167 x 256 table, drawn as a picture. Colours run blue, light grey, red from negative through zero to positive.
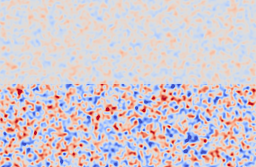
Stripes: none. Mirror symmetry: none. Average level on the scale: 50%. Seam: horizontal, 50% of the way down, the top part calmer.
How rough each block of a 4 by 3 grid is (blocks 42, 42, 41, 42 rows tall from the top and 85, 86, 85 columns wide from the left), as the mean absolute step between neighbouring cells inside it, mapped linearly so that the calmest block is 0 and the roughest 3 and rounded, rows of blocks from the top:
0 0 0 / 0 0 0 / 3 3 3 / 3 3 3
